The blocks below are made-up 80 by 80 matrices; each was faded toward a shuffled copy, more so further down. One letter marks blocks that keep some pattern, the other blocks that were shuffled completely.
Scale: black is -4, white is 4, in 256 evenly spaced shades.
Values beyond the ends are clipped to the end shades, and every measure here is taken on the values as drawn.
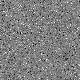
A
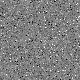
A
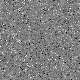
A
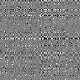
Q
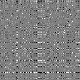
Q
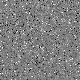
A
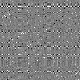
Q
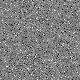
A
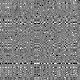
Q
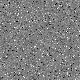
A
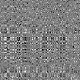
Q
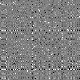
Q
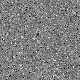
A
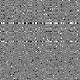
Q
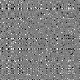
Q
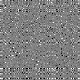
Q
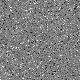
A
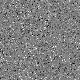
A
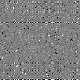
Q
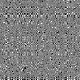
Q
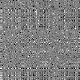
Q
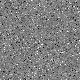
A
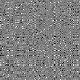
Q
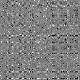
Q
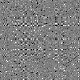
Q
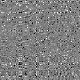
Q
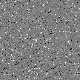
A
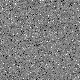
A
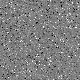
A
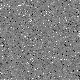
A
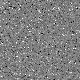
A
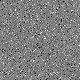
A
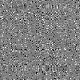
Q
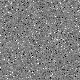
A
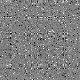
Q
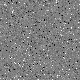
A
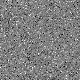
A
